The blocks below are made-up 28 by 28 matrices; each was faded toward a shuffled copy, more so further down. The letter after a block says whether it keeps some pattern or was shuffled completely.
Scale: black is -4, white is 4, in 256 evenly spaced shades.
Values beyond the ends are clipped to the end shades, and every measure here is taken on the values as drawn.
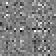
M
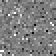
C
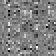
M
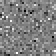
C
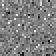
C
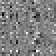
M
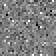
C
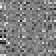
M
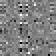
M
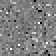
C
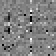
M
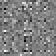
M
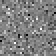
C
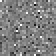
C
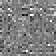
M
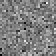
C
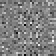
M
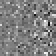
M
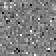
C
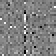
M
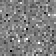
C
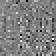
M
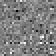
M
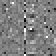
M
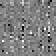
M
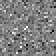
C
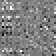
M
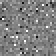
C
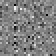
M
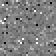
C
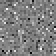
C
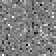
C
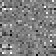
M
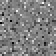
C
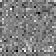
M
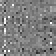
M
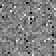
C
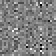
M
